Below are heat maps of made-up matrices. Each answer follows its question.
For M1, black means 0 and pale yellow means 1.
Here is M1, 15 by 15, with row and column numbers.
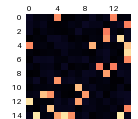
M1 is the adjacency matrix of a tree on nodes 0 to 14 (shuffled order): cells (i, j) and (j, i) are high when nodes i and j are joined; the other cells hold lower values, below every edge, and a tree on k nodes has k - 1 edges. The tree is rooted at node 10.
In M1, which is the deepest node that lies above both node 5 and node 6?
14
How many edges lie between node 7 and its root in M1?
1
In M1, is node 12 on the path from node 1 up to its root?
yes
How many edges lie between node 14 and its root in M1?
5
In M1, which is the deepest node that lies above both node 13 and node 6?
14
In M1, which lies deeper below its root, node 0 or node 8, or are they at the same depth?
node 8
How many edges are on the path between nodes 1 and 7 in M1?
5
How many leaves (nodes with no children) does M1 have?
6
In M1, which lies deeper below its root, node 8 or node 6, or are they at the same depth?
node 8
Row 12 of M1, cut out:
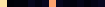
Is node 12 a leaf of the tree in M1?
no
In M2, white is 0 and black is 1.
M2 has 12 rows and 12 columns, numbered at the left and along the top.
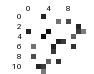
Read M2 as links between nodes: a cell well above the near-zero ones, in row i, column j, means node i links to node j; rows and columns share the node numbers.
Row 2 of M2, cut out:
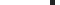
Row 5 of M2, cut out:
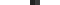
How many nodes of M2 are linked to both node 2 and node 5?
0
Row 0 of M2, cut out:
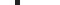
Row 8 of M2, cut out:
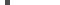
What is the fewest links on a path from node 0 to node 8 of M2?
6
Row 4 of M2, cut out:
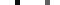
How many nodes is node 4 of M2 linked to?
2
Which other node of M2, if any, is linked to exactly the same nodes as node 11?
node 0
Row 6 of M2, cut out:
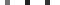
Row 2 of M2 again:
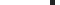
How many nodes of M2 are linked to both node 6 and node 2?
0
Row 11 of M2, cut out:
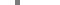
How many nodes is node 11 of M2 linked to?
1
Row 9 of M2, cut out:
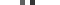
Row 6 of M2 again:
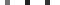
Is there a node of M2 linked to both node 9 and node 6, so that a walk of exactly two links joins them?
no
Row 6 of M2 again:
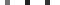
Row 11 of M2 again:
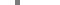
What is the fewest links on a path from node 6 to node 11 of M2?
4
